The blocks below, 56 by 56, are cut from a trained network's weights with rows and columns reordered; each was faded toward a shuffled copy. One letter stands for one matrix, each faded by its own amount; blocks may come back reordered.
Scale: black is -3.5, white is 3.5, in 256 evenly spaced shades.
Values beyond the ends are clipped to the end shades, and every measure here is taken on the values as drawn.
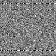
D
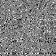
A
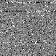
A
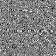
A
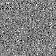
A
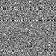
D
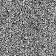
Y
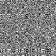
D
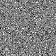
A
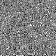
A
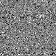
A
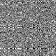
D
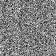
Y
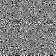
A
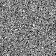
Y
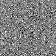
A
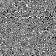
A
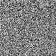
Y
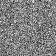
Y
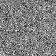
A
